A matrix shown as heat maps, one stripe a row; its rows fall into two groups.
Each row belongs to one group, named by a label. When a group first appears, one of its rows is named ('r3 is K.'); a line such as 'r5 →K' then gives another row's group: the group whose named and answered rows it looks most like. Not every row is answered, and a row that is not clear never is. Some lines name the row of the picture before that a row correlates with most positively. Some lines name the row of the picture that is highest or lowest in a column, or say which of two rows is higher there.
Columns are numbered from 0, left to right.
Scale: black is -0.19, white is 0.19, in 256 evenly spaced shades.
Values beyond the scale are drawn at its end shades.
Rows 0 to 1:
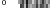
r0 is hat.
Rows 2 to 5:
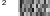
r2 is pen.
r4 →pen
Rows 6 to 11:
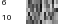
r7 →pen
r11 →pen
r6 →pen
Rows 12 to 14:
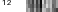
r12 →pen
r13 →pen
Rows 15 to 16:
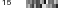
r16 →pen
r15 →hat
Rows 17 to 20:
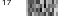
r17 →hat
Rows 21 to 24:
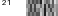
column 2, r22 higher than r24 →No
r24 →hat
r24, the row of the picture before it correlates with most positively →17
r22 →hat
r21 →pen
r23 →hat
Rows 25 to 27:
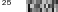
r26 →hat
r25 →pen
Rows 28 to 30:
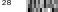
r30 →pen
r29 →hat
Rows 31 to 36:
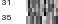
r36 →pen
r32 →hat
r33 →hat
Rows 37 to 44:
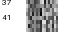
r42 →pen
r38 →hat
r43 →pen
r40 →pen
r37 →hat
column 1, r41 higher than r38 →No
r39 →pen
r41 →hat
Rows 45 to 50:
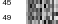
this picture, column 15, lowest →48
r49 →pen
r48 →pen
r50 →hat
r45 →pen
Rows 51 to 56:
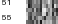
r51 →pen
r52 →pen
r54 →pen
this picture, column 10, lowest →54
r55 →hat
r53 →pen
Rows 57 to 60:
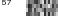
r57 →hat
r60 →hat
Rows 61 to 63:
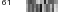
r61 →hat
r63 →pen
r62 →pen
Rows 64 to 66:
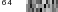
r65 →hat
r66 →pen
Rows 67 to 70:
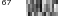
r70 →hat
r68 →pen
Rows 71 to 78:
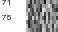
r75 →hat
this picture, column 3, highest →75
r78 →pen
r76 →hat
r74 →hat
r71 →hat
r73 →pen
